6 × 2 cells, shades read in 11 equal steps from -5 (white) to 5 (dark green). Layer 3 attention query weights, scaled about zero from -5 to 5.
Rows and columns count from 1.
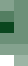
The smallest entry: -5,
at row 6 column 1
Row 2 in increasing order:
1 2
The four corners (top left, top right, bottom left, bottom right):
0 1 -5 -1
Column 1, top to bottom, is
0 2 5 1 0 -5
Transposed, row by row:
0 2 5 1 0 -5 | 1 1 1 1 0 -1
